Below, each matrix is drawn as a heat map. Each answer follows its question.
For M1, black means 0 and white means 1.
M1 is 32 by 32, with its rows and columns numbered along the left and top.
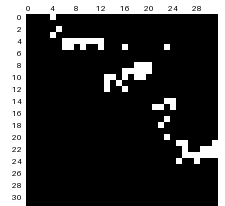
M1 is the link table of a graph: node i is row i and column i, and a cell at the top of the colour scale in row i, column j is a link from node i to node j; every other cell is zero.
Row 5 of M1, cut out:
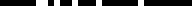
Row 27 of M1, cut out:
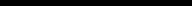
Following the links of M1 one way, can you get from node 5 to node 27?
yes
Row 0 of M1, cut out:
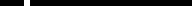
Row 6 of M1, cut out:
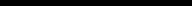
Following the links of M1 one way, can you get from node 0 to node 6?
yes
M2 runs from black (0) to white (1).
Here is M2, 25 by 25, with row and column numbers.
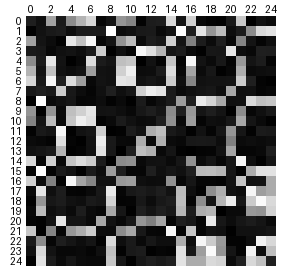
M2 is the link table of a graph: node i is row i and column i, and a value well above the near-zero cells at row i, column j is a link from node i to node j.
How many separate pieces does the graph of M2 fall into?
1
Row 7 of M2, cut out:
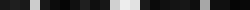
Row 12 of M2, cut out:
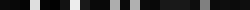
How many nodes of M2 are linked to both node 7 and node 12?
4
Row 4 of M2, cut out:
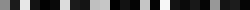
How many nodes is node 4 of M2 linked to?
8
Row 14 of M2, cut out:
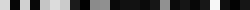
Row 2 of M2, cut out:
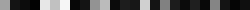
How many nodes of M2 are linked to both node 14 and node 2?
8
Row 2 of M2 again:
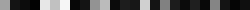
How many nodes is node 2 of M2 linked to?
9
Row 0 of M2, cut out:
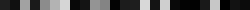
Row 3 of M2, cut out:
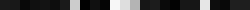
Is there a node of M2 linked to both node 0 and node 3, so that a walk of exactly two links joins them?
no
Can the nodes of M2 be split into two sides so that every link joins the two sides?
no
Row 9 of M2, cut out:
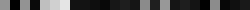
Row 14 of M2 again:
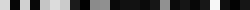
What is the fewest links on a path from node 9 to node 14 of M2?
1
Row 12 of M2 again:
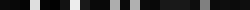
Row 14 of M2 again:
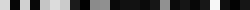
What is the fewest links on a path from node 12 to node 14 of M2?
5
